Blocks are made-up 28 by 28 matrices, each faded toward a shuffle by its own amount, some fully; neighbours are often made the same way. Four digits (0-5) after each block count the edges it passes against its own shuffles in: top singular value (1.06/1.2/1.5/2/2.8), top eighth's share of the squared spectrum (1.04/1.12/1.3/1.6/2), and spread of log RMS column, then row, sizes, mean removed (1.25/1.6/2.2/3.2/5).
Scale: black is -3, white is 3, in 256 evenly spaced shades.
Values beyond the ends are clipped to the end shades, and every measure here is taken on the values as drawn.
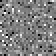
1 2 1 0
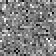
0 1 0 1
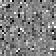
3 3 1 1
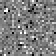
0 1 1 0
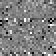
2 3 2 2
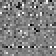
3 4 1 3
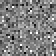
0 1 1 0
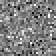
0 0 0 0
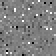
0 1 0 0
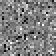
1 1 0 0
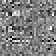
3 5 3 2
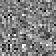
3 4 1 1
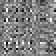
3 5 2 2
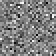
2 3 1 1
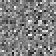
3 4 1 1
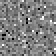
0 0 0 0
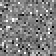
0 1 0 0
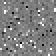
1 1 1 0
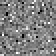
0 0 0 0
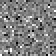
0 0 0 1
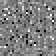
0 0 0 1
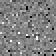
0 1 0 0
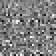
1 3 0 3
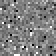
0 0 0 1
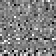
1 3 0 2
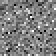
1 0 0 0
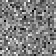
0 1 0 0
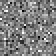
0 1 0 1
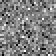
1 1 0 0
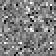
3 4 1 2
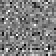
3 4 1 2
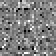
3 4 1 1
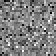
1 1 0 0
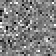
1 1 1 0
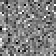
0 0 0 0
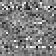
1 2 0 2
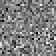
0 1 0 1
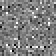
2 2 1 1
